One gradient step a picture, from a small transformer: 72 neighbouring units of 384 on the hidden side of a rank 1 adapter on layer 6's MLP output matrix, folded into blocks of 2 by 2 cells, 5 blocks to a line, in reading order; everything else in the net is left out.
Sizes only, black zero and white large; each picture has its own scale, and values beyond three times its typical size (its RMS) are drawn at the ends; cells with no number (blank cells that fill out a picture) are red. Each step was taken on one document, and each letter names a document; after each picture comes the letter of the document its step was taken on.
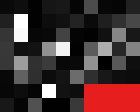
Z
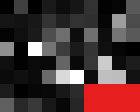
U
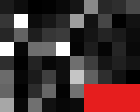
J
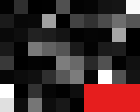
U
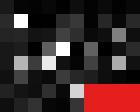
Z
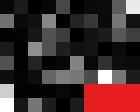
U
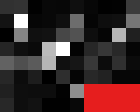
Z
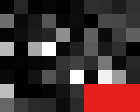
U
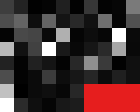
J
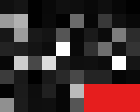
Z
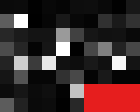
Z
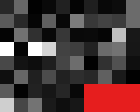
J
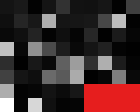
U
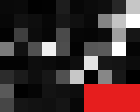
J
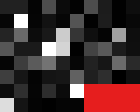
Z
